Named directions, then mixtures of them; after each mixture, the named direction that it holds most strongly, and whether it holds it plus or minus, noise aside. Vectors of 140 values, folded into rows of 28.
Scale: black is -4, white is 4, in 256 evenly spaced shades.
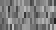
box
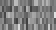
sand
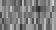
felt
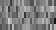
box, plus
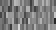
sand, plus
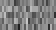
sand, minus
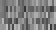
box, minus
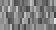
box, minus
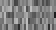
sand, minus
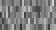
felt, plus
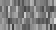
box, minus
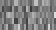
sand, plus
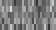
felt, plus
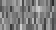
felt, minus
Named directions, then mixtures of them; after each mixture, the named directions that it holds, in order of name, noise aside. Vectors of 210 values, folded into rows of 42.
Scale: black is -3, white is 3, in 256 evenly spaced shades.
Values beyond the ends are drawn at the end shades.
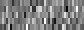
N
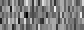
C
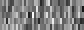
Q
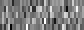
N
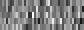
Q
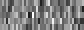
Q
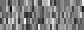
C, Q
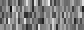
C, Q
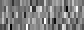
N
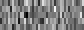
C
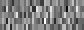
N, Q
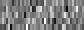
N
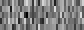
C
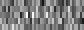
C, Q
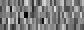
C, N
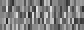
N, Q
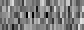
C, Q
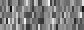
C, Q
